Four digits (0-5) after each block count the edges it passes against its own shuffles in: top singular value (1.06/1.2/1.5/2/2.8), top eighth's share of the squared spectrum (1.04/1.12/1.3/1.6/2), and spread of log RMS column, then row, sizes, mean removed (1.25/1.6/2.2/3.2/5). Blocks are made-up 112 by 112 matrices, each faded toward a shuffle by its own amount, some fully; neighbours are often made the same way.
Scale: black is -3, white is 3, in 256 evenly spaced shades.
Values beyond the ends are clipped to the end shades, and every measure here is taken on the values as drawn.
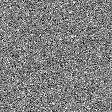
0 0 0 0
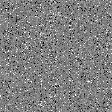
1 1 2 0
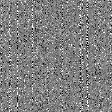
2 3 4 0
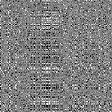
5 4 3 3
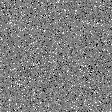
0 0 0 0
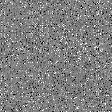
4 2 1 1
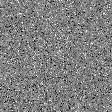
0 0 0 0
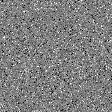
0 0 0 0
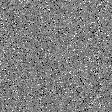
0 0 1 0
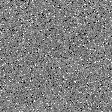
0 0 0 0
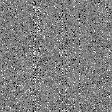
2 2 3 0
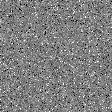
0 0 1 0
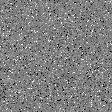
2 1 0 0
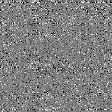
4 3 1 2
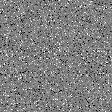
3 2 0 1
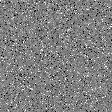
2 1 0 0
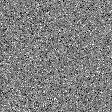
0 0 0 0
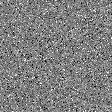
0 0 0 0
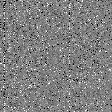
4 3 2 0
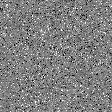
2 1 0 0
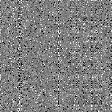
4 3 3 1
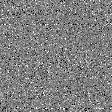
1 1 0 2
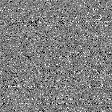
1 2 0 3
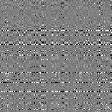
5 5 3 4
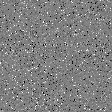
2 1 0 0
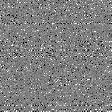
4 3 1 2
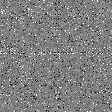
3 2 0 1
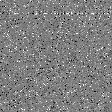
3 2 0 1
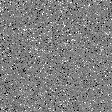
2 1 0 0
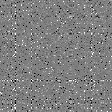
4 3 2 1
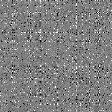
4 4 3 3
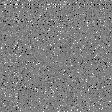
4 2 1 1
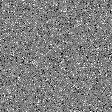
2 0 0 0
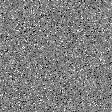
3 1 0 0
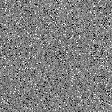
4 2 1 1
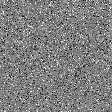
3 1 0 0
